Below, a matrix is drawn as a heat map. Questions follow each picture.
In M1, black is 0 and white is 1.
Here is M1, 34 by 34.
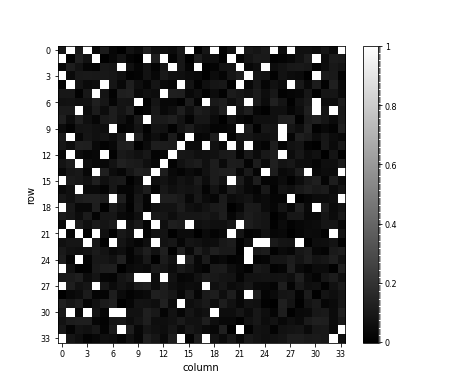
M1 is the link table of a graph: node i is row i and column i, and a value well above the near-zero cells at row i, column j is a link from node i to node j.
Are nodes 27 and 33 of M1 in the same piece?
yes
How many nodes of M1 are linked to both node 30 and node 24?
0
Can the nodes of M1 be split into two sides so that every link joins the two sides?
no
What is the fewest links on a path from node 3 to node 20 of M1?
3
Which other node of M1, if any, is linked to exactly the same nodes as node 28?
node 23
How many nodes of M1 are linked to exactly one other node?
7
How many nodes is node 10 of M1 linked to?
5
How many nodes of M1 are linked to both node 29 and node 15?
0
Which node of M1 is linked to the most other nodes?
node 0
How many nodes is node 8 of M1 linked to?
1
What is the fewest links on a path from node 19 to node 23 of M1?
6
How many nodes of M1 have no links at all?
1
